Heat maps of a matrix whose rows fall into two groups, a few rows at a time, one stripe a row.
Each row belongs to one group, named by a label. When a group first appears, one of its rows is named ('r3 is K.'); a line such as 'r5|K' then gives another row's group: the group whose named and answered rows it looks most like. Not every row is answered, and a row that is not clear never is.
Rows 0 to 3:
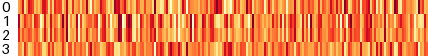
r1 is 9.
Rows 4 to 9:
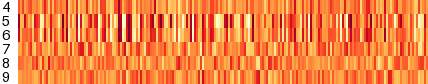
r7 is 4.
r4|9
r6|9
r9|4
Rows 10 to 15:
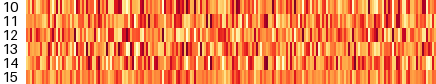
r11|4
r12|9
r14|4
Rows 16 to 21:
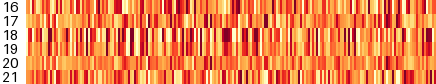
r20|4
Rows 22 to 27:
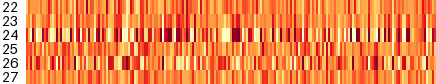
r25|4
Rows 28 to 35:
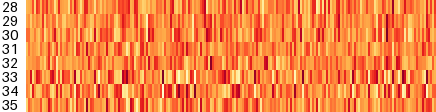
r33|9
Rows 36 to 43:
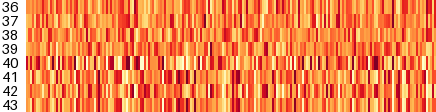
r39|4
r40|9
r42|4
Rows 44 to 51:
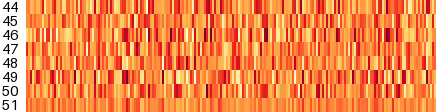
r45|4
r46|4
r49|9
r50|4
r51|9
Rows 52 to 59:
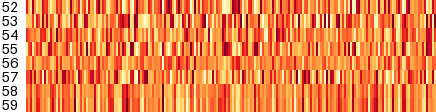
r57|4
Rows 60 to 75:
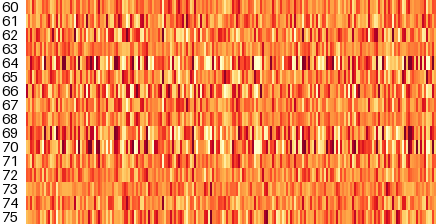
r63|4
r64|4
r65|9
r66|9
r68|9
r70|4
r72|4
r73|4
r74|9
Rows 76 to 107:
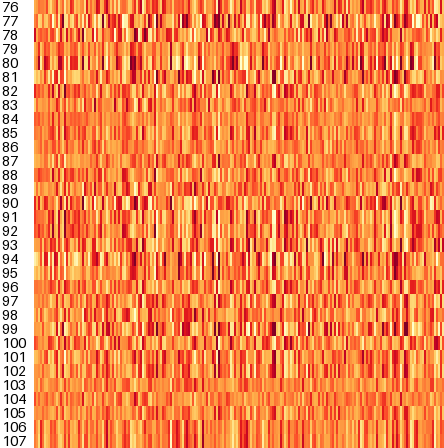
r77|4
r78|9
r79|9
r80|9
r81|4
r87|4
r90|9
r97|4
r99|4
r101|4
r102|4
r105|4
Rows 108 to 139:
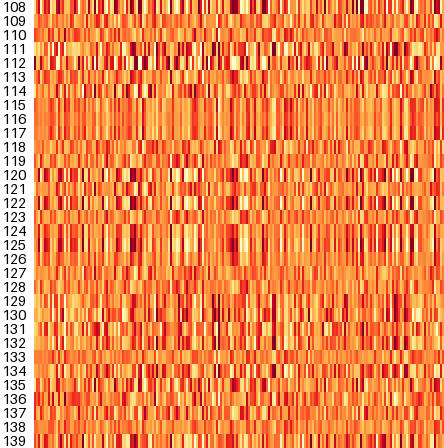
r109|4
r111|4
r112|9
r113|9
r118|4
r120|9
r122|9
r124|9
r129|4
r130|4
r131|4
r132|4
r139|9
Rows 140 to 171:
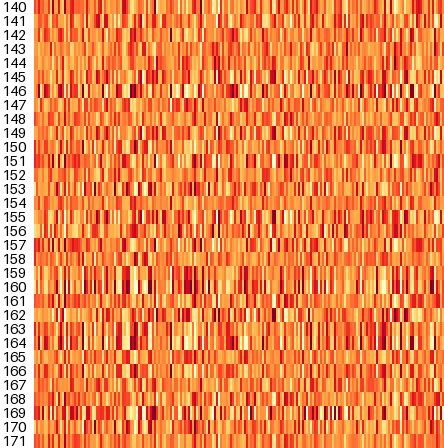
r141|4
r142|9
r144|4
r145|4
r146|9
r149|4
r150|9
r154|9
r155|4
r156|4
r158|9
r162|4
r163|9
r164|9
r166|9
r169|4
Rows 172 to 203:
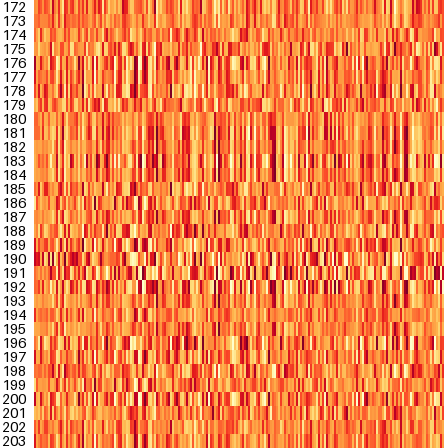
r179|4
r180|4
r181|4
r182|4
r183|4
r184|4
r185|9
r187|4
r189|9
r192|4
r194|9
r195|4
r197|9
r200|9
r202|9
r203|9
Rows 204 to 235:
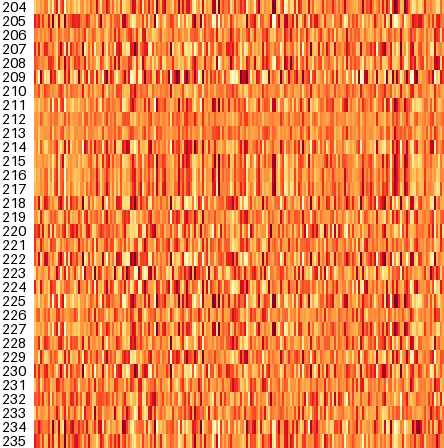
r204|4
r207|9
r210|9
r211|4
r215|4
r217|4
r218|9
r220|4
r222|9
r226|9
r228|9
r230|9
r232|4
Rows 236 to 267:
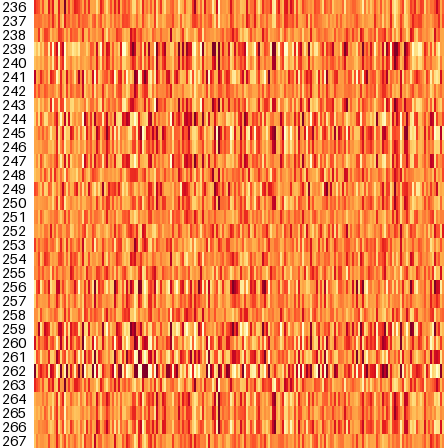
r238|9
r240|4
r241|9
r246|4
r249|4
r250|4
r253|9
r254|9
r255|4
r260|9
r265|4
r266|4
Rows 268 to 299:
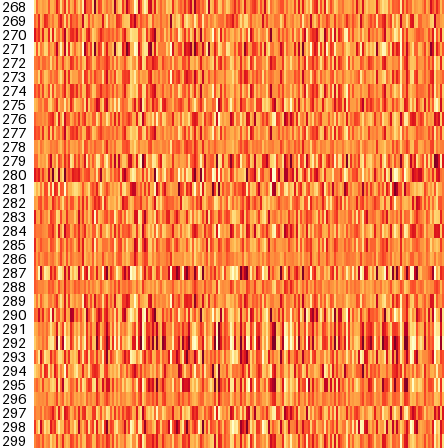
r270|4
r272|4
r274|4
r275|4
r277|4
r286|9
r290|4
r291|4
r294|4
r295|4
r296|4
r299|4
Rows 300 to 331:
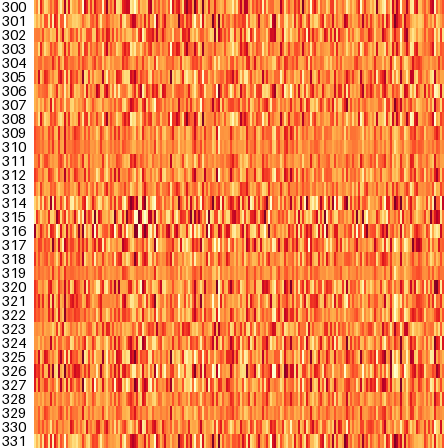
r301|4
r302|4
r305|9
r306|4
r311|9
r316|9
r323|4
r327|9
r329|9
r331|4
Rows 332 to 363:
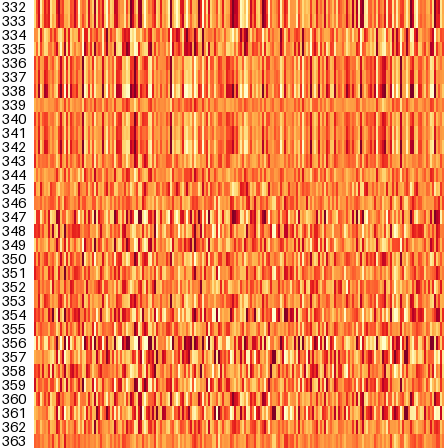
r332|9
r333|9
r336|9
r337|9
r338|9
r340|9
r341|9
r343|9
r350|9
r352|4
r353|9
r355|9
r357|4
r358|4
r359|9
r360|9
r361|4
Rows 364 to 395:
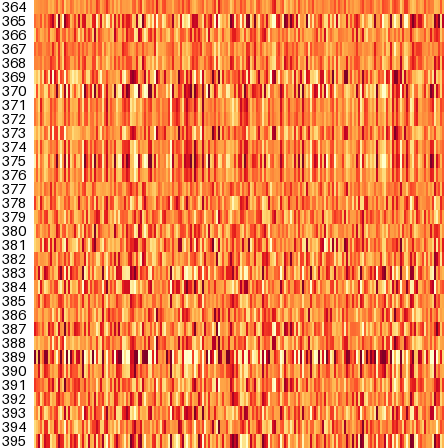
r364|4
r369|4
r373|4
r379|4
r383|9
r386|4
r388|4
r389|9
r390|9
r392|9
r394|4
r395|9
